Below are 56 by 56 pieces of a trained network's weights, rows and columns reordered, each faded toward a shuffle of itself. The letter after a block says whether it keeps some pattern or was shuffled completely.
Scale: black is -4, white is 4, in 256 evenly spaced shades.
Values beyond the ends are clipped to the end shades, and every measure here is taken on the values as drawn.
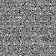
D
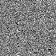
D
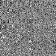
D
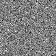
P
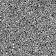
P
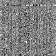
D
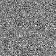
D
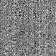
D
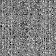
D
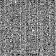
D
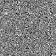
D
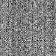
D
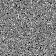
P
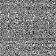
D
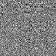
D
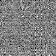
D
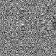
D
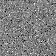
P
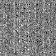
D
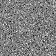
P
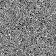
P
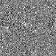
D
